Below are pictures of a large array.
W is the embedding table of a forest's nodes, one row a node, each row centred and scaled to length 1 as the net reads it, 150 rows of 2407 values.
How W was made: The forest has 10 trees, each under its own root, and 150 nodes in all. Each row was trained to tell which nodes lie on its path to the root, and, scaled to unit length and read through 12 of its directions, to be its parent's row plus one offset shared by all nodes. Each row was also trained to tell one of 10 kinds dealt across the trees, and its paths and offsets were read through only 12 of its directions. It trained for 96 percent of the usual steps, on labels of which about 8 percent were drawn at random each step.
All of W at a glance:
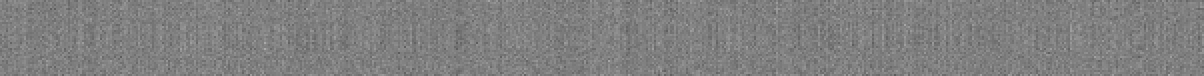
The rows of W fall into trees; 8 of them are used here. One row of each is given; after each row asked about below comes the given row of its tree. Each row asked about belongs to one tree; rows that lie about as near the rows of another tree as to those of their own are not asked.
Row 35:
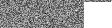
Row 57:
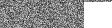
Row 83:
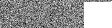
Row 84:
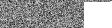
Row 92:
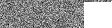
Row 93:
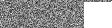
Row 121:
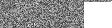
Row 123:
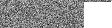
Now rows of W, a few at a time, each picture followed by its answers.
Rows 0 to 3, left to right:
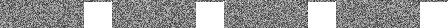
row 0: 57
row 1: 57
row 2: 57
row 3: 92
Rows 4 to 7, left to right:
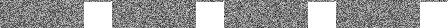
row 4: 83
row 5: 57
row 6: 84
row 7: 83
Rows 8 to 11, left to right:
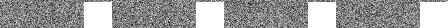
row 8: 92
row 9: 83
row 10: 35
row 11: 84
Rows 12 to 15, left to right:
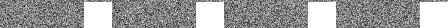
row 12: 121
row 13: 84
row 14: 83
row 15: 92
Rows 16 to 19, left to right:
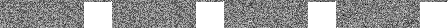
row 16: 57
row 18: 35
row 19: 123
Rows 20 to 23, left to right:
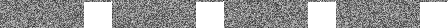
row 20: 35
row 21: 121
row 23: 93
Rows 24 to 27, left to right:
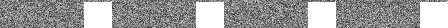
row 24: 84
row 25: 57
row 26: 92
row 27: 121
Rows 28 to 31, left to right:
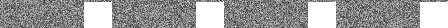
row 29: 83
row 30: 121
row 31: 93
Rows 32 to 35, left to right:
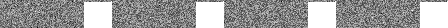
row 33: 84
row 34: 83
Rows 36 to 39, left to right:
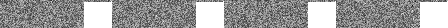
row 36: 35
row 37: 93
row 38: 83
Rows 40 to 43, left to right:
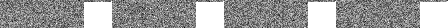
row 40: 35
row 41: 92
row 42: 92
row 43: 84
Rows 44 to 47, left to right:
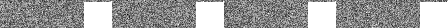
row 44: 84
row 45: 92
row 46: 121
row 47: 92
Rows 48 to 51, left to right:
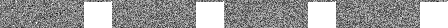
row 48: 121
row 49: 57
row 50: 92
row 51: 121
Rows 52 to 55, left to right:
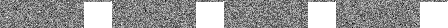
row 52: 84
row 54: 57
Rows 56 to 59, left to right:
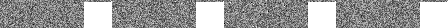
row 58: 84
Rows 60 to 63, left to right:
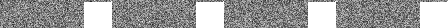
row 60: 121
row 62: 57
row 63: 57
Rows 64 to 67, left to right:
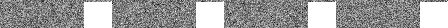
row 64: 83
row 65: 121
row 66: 123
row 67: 57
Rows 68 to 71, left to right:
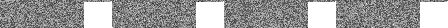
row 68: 84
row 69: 121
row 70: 92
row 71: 84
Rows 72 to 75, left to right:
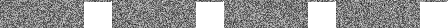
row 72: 57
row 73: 121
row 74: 84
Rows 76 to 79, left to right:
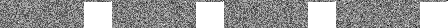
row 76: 84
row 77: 57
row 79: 84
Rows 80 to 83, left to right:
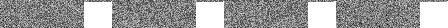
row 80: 57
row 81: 35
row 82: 121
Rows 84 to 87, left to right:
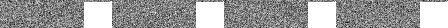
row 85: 121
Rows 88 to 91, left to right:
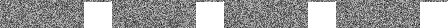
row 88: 84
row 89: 83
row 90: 121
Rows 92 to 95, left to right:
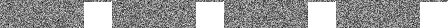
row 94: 57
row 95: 57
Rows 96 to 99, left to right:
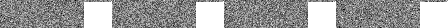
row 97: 84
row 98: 84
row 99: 121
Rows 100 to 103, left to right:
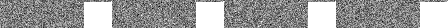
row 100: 92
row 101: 84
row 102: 83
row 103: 84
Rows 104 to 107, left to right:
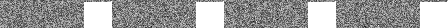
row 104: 83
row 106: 93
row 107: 92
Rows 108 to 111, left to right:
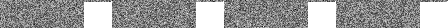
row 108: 93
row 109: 121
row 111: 84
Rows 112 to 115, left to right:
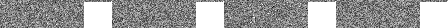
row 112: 92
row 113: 83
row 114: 121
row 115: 35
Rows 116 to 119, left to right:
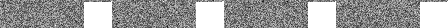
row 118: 92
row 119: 83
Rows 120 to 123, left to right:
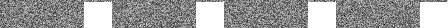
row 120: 121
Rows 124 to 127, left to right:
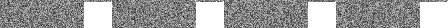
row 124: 83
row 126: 57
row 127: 93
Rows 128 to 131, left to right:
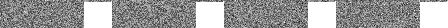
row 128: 121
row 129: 92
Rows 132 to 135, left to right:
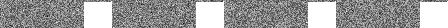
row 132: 93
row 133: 123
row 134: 93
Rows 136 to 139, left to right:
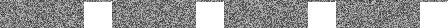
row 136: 57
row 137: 57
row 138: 92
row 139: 121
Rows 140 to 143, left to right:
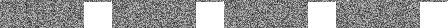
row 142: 57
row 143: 84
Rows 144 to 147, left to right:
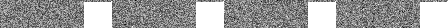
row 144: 93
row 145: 121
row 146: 57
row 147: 123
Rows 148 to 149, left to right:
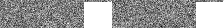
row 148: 83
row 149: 35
